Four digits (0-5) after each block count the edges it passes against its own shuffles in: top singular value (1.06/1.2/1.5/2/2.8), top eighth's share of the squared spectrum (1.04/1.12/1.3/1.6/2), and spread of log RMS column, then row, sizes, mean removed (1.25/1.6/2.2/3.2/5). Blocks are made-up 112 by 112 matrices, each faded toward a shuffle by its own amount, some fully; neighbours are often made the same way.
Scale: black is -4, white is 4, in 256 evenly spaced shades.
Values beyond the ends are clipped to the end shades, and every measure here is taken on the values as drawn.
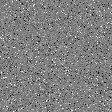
0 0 0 0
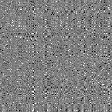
5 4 3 3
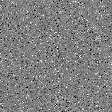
3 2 1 0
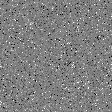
0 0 0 0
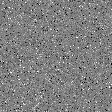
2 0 0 0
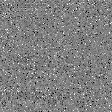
3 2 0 0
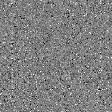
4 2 1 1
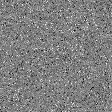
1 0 0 0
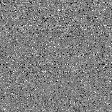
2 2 0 3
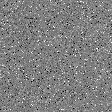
0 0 0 0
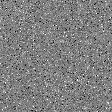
0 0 0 0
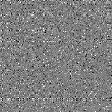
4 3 2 2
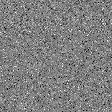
3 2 0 0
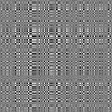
5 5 5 5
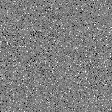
3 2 1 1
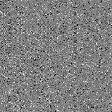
4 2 1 1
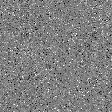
3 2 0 0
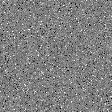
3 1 0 0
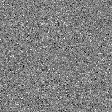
3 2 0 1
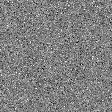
1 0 0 0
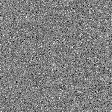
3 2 0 0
